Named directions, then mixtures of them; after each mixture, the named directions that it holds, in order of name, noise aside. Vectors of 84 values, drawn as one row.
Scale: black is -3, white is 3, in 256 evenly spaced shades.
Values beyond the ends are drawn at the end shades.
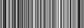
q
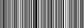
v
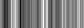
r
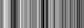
r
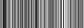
q, r, v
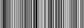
r, v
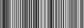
r, v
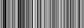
q, r, v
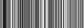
q, r, v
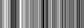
r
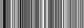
q, r, v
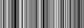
q, r, v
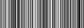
q, r, v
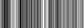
r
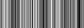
q, r, v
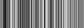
q, r, v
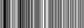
q, r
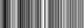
q, r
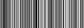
r, v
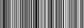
r, v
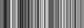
q, r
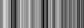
r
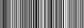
r, v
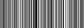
v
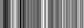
r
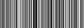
q, v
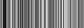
q, r, v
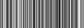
q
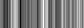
r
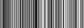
r, v
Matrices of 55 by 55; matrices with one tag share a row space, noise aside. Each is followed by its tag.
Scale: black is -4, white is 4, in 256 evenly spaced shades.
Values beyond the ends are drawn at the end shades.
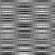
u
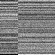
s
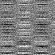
u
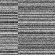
s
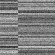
s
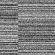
s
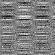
u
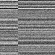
s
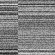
s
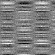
u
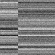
s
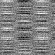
u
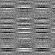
u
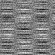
u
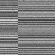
s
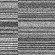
s
